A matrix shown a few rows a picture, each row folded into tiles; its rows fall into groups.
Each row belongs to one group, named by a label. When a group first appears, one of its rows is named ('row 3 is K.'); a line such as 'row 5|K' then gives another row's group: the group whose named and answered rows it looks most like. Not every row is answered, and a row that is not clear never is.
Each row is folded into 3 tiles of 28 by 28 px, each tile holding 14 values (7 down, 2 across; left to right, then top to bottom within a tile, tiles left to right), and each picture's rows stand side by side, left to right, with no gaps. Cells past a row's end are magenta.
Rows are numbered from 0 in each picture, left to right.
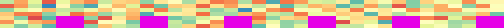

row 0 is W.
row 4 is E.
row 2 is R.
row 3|E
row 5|E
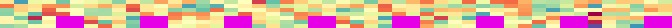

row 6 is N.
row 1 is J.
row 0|J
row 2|W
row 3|E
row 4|J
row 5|W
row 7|E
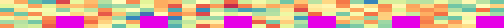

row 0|R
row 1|W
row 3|J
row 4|J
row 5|N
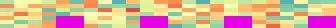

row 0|R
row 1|W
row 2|J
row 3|N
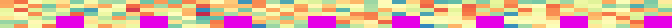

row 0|R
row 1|J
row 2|R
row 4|W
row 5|J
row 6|J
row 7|W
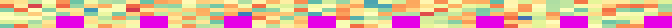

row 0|R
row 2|E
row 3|W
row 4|N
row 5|R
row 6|N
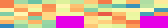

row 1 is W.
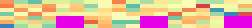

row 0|J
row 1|E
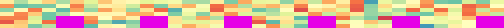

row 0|W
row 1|E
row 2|J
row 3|J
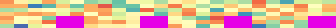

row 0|W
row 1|N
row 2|N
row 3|J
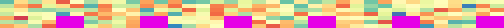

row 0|R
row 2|J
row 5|E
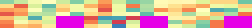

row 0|N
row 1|N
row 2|R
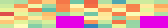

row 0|E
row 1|J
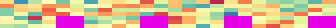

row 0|J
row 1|R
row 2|W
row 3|N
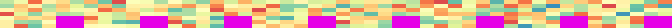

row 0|E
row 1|E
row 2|J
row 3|N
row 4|E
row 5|R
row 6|W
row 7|N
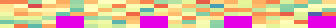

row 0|R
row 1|R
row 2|E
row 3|W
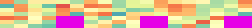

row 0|E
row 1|N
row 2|N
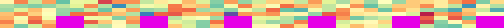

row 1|W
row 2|R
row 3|R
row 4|N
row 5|W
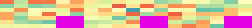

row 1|R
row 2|N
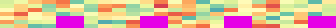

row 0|E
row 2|N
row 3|N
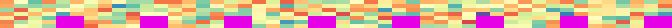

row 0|W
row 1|N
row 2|N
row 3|E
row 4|E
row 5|W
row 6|R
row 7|N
